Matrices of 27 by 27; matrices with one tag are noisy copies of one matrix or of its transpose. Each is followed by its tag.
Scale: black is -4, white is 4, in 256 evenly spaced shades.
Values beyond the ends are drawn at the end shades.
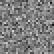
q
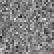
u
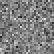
u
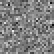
q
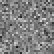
u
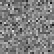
q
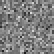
q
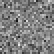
u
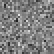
u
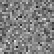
u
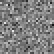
q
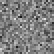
u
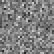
q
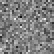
u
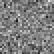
u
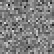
q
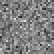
u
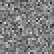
q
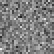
u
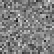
u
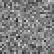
u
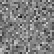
u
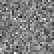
u
